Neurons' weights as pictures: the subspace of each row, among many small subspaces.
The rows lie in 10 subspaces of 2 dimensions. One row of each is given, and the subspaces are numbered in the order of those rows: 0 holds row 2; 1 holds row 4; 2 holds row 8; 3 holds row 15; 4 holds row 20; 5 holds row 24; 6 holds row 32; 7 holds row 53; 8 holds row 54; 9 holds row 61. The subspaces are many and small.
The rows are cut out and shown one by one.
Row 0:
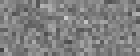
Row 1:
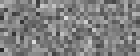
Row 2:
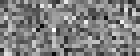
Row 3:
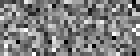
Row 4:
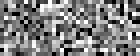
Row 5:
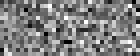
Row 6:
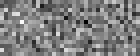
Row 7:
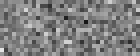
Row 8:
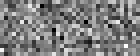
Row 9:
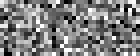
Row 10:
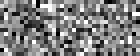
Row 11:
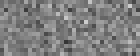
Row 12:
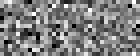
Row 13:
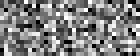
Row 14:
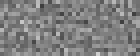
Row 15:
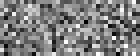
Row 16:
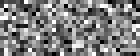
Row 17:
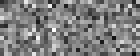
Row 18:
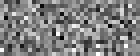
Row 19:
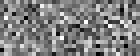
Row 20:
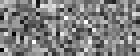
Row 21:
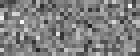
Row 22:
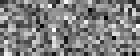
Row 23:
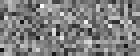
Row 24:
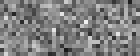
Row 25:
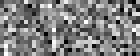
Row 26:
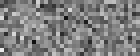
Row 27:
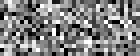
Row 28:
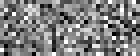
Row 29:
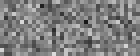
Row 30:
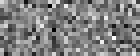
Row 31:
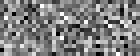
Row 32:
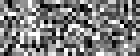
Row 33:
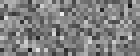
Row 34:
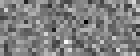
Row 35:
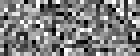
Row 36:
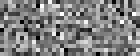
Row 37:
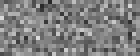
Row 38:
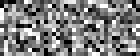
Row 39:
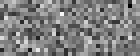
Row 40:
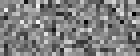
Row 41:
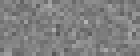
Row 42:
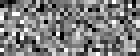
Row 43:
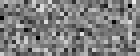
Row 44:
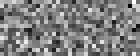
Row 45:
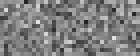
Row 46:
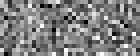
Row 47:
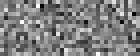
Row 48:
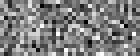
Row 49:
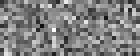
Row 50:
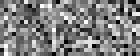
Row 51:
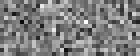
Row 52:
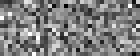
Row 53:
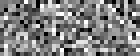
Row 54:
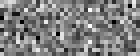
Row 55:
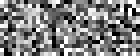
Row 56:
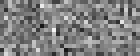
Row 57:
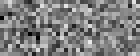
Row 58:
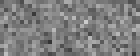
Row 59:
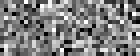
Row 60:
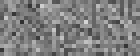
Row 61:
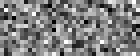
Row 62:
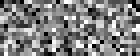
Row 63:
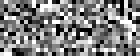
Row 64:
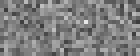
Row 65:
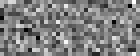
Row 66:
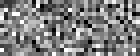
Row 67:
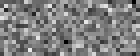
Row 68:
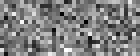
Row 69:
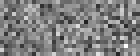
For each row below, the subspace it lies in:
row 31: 3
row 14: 7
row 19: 3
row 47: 7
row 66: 8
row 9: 0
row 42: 8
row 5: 4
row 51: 1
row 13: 8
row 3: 3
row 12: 0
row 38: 1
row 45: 7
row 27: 2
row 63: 9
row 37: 9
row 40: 7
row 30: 6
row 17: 6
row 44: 5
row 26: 4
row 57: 6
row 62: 5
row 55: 0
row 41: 9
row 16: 9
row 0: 4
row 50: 2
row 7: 4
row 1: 4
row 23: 2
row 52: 6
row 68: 5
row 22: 0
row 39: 5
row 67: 9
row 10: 4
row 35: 7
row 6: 8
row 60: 2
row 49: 0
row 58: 5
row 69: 3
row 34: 1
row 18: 3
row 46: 6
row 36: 7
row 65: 1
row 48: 6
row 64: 1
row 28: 3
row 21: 8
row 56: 0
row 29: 2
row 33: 5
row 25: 2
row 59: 1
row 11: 8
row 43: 9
